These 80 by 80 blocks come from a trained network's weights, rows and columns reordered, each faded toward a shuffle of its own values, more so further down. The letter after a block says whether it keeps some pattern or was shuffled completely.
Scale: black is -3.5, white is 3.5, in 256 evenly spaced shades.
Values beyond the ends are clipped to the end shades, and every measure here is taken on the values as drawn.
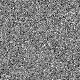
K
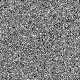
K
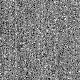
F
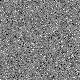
K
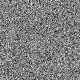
K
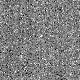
F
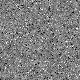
K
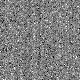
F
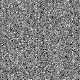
F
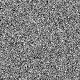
F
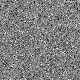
K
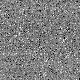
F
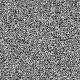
K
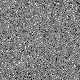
K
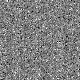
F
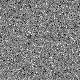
K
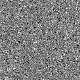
K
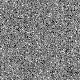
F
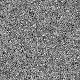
K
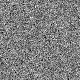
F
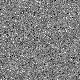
K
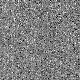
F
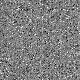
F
